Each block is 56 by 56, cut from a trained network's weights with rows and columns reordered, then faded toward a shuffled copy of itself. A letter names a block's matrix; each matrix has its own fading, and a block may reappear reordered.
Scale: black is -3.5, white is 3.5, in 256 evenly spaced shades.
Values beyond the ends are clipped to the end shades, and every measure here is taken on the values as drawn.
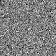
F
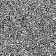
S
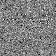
S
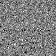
S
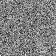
F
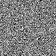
F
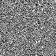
F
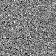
S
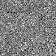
S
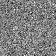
F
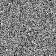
F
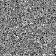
S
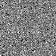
S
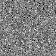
S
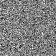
F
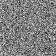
F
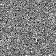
F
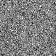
F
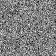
F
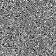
S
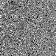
S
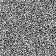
F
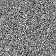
F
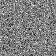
F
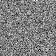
F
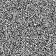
F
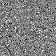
S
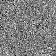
F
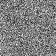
F
